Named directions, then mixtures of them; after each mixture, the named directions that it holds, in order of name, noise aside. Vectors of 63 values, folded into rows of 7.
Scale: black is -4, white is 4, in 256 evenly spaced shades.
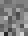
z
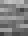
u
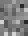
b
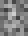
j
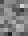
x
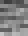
u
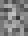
j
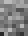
u, z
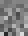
z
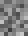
b, z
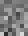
z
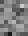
x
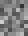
b, z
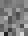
z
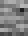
u, x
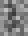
j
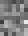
b, u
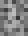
j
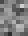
x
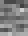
u, x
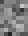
x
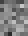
u, x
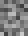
j, z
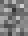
j, x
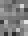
b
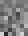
z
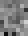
b, z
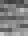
u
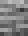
u
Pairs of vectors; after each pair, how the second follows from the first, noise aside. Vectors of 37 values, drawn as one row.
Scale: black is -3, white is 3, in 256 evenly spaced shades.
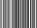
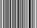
sign-scrambled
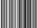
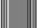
partly zeroed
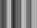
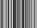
sign-scrambled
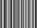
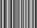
copied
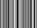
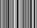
copied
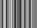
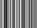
sign-scrambled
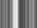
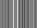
partly zeroed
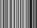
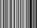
copied
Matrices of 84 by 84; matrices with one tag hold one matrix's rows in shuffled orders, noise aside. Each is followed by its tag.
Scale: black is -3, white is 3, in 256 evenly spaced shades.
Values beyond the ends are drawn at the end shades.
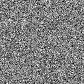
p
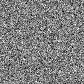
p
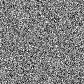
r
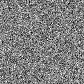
r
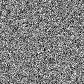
p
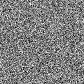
r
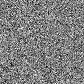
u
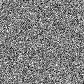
r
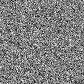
u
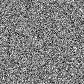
p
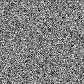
p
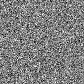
u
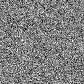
u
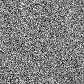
u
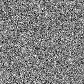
u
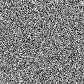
r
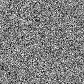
u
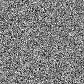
u
